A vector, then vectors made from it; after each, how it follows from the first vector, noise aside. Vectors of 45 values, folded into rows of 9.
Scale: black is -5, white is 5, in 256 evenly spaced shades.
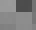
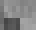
reversed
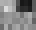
scaled up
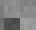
reversed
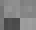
reversed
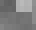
negated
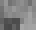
reversed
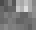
negated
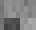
reversed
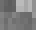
negated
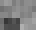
reversed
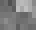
negated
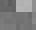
negated
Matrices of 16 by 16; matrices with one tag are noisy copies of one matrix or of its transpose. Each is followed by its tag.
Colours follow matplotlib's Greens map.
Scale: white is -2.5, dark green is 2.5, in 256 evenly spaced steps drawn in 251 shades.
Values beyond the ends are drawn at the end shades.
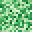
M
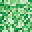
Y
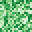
Y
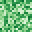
Y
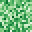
M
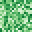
Y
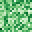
Y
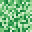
M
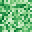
Y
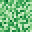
M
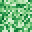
Y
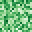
Y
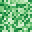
Y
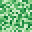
M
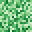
M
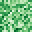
Y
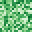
Y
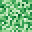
M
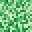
M
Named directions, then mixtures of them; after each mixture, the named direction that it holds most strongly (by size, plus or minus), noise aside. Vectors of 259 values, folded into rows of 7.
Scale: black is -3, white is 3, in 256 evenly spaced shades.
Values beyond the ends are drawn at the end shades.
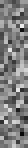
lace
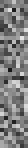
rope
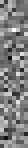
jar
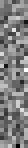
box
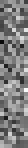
rope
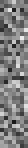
rope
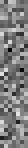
jar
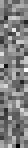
box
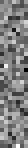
box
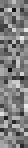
rope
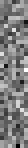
box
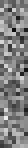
rope
